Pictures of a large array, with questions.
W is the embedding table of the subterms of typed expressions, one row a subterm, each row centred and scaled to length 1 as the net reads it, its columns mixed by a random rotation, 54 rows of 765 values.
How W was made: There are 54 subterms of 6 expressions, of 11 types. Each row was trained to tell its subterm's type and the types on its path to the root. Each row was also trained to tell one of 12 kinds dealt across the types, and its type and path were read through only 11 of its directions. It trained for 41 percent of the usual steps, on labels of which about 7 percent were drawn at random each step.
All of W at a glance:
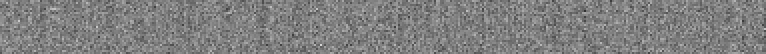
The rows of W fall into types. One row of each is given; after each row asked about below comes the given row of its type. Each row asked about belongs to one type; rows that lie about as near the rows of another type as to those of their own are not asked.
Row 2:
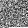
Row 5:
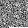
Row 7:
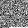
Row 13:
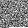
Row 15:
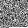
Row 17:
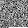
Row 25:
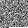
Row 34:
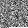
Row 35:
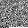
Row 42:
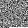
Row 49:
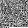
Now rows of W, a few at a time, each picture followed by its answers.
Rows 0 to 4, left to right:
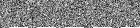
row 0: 2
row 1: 49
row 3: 5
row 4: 15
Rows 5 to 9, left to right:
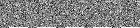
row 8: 42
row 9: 5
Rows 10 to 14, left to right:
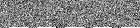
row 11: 42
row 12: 2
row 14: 7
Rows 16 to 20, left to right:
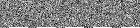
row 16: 42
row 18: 49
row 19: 5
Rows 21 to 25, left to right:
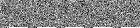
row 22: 5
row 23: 49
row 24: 5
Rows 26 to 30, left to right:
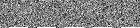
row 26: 15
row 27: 2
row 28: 42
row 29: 15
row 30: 42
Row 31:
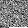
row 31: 7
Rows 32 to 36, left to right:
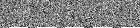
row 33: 49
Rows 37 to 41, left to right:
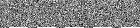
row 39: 35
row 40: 2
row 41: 35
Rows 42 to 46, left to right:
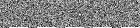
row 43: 25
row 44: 49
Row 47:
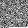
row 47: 13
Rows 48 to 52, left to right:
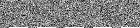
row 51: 7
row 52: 25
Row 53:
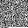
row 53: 13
